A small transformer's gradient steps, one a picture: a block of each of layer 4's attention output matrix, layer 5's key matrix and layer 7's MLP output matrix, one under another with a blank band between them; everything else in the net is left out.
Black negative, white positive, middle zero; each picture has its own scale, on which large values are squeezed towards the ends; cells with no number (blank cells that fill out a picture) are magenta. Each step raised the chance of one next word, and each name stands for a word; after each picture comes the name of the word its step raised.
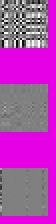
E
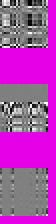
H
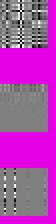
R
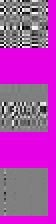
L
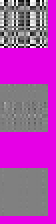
H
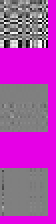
E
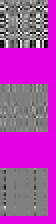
E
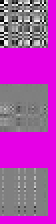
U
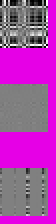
H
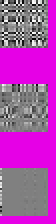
U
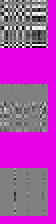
L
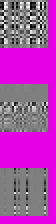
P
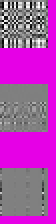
P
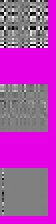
L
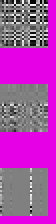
U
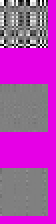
H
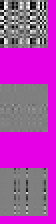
P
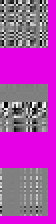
U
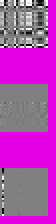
H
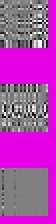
E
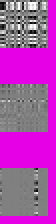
P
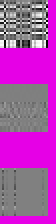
E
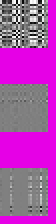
U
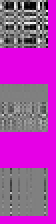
P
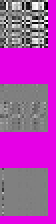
P
